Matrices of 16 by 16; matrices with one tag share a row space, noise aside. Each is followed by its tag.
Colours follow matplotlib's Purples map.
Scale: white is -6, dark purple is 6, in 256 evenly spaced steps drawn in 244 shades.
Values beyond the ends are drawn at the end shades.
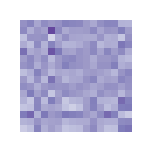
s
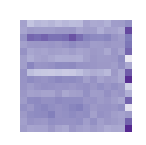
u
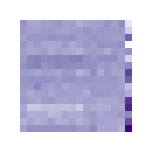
u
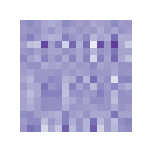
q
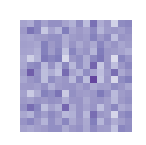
q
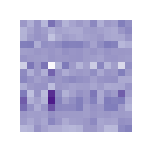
s
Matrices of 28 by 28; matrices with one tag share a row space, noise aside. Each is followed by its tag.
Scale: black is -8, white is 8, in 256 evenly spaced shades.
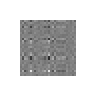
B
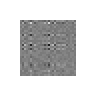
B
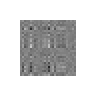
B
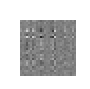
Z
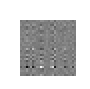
Z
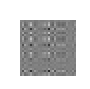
B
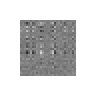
Z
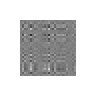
B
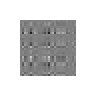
B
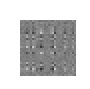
Z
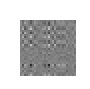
B
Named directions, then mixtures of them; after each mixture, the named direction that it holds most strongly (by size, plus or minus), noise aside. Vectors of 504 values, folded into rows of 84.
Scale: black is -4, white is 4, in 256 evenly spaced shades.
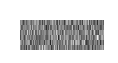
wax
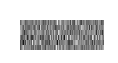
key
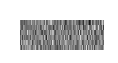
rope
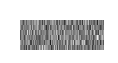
wax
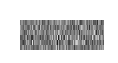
key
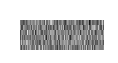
rope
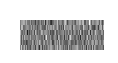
rope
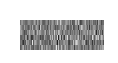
key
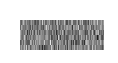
wax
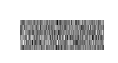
key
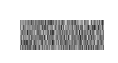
rope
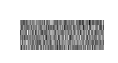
rope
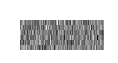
wax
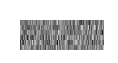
key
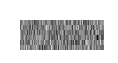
wax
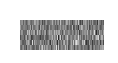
wax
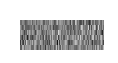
key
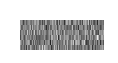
wax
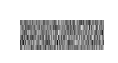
key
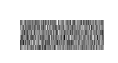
key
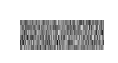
key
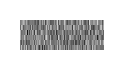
wax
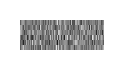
key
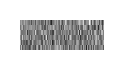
rope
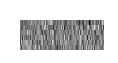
rope
